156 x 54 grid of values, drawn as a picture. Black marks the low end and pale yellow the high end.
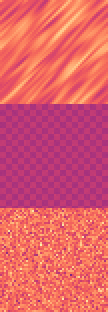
The table splits into 3 rows of 1 panel. Panel 1,1: high, slanting up to the right. Panel 2,1: middling, checkered, faint in contrast. Panel 3,1: high, fine-grained.
